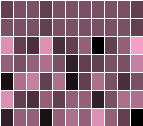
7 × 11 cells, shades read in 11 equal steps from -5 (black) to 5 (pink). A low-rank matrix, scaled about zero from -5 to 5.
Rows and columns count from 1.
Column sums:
1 1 1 0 0 -5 1 -3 0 0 3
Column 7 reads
0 0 1 -1 -1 1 1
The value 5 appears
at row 3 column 11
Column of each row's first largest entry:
2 1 11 11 3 1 8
